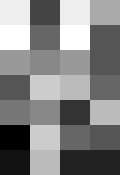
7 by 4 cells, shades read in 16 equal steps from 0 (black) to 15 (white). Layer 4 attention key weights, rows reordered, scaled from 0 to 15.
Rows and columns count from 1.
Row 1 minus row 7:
13 -7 12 8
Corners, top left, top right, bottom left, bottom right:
14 10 1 2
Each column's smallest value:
0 4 2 2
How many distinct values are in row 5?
4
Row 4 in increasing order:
5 6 11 12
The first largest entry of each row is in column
1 1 1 2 4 2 2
